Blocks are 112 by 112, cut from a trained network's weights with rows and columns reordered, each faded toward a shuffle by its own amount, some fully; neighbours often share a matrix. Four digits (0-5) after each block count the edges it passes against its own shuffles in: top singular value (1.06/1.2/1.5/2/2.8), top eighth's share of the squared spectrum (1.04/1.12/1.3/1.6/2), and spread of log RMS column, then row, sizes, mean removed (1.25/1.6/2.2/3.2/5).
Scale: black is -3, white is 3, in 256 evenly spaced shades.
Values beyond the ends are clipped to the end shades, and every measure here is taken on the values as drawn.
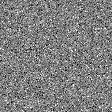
0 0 0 0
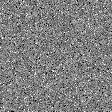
0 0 0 0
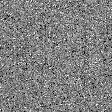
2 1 0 0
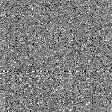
3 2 0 2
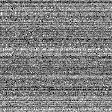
5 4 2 3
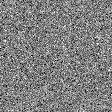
0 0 0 0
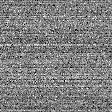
4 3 1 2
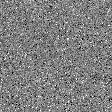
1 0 0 0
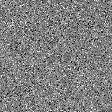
2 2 1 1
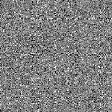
4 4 2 2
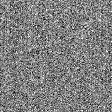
3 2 0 1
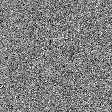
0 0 0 0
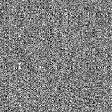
4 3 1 2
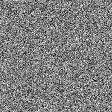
2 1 0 0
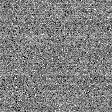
2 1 0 0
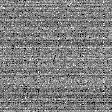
4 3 2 2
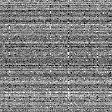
5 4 3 3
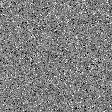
2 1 0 0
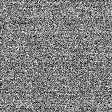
2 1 0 0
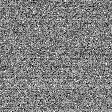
2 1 0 0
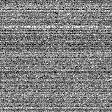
5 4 1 3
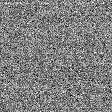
1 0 0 0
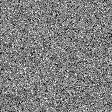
1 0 0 0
